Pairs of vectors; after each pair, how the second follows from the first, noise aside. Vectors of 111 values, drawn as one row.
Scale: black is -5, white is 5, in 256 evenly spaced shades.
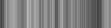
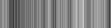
reversed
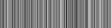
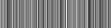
negated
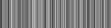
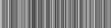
negated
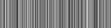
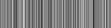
reversed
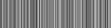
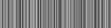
negated
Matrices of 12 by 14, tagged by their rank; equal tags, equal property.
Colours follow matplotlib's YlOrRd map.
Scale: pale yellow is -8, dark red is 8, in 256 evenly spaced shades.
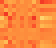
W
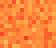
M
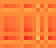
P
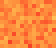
M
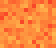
M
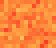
M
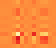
P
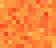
M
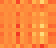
P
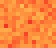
M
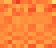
W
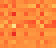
W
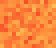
M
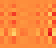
P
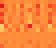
W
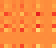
P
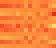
W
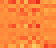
W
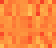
W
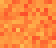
M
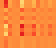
P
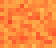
M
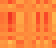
P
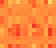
W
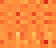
W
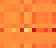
P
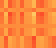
P
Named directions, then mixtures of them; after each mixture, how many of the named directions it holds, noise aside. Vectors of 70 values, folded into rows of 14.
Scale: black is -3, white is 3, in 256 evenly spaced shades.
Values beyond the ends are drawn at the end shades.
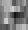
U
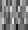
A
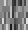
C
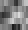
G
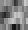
one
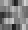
two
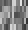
three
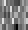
three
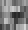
one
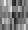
two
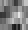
one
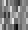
three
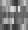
three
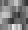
one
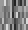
one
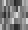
three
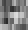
one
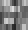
two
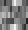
three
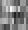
two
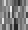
two
